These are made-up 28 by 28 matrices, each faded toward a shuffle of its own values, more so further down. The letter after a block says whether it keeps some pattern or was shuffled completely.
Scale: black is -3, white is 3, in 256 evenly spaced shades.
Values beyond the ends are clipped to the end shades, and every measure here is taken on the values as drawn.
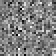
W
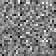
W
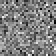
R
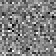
W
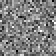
R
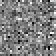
W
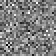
W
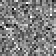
R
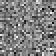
W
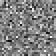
R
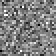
R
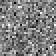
R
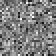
W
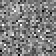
R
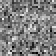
W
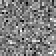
R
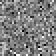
R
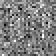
W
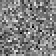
R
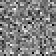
W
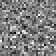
W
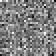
W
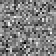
R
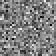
R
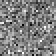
R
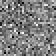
R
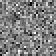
W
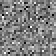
R
